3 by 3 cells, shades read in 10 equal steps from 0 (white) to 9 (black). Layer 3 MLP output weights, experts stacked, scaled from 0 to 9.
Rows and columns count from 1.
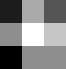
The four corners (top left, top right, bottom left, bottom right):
8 6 9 4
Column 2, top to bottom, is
3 0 4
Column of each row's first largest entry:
1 1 1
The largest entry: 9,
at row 3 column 1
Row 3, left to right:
9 4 4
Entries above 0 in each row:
3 2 3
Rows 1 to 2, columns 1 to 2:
8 3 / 4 0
